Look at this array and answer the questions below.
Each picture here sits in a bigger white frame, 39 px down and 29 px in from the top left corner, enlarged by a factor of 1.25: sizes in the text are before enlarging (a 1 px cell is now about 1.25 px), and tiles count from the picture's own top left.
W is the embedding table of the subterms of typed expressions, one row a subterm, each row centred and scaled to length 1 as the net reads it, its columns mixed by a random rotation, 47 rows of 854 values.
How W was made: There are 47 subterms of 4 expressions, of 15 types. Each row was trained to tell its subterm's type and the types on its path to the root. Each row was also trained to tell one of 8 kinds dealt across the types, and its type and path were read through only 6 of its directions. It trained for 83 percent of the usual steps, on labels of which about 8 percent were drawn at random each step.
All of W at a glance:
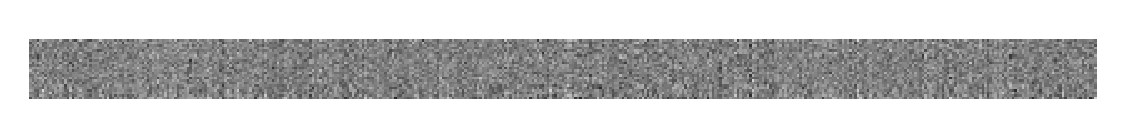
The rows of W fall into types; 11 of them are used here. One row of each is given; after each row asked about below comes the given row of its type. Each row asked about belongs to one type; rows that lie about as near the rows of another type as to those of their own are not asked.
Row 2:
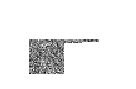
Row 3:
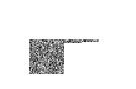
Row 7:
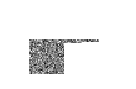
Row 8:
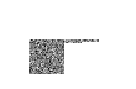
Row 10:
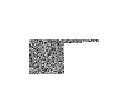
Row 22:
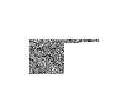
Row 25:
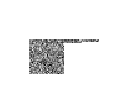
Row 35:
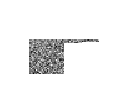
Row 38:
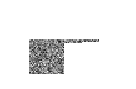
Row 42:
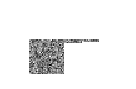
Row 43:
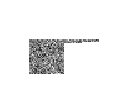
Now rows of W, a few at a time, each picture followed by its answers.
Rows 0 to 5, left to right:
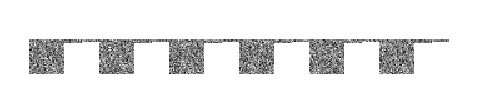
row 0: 10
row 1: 10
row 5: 42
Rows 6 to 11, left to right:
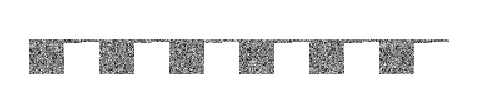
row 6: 35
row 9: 38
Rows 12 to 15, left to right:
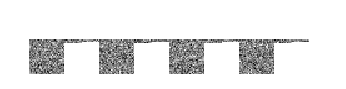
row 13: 35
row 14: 42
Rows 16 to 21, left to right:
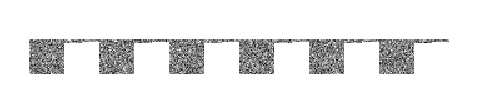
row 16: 8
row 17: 10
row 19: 8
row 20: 43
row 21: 35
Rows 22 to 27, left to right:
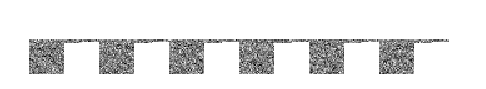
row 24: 43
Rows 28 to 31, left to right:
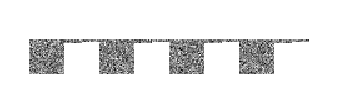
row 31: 43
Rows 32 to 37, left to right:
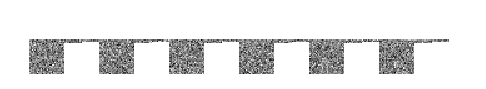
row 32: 42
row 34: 42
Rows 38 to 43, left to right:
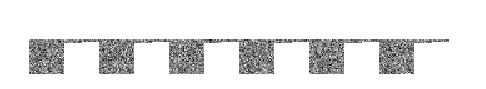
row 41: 10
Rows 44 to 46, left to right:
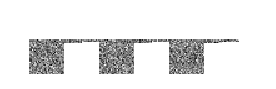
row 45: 10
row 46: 35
